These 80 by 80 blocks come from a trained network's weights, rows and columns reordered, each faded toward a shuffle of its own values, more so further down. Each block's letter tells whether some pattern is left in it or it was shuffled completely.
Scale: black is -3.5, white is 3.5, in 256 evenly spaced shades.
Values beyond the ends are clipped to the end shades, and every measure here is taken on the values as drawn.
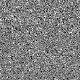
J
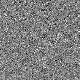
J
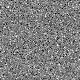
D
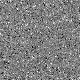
D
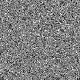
J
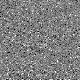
J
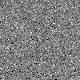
D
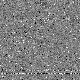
J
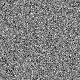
D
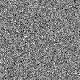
J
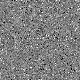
J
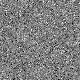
J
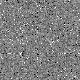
J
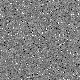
D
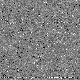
J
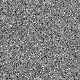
D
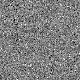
J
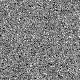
D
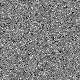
D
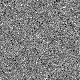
D
